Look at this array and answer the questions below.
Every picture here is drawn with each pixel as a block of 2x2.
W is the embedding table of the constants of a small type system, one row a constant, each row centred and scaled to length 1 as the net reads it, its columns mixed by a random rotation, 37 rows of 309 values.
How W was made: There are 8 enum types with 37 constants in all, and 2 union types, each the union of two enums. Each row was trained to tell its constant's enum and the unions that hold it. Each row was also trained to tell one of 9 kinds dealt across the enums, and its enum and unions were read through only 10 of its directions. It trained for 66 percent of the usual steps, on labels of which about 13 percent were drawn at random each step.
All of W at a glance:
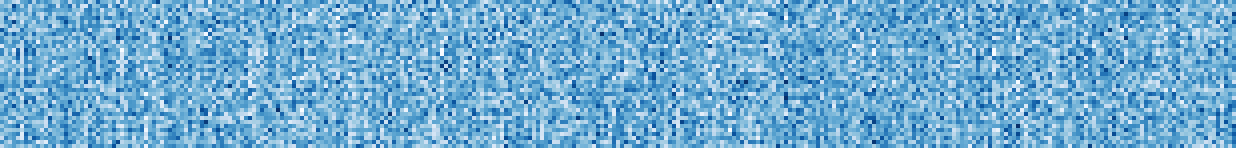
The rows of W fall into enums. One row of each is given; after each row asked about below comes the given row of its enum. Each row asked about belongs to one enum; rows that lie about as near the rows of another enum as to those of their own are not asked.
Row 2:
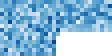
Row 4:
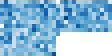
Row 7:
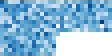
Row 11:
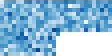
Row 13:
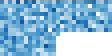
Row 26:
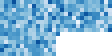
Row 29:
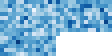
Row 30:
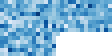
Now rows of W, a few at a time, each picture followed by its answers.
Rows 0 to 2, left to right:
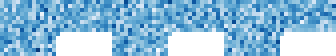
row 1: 26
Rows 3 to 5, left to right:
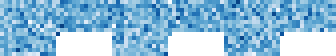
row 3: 11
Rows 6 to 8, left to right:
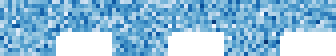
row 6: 4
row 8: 2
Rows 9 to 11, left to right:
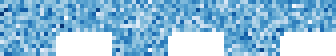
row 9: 7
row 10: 13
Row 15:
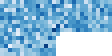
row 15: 4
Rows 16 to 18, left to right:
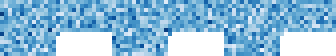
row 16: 29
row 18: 13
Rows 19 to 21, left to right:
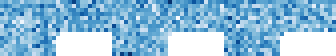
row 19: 30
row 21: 13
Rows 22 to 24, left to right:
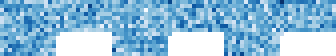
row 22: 7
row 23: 29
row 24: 13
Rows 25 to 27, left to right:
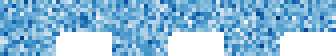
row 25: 26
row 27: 30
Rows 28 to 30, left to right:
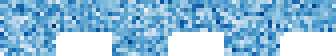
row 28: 30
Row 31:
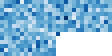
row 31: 29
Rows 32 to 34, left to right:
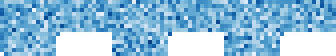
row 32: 11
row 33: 29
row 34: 11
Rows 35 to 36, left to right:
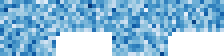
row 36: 11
